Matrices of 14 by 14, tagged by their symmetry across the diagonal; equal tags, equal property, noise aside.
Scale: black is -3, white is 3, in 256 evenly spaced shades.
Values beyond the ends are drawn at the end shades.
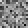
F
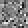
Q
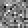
Q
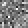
F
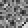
F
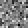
Q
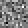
Q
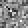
F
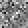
F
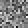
Q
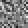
Q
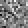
Q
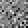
F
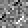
F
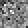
F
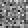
Q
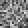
F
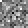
F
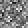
F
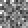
F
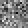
Q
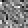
Q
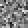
Q
